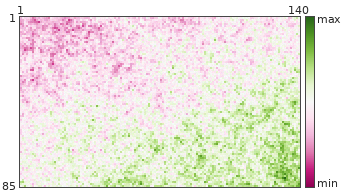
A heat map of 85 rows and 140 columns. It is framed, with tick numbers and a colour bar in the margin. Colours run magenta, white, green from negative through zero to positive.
Ninth with the highest average: bottom right. Stripes: none. Odd rows or columns: none. Slope: up to the bottom right. Ninth with the lowest average: top left. Average level on the scale: 50%.
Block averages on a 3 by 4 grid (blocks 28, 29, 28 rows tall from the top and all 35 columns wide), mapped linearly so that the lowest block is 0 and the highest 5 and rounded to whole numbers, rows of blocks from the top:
0 1 2 2
2 2 3 4
3 4 4 5
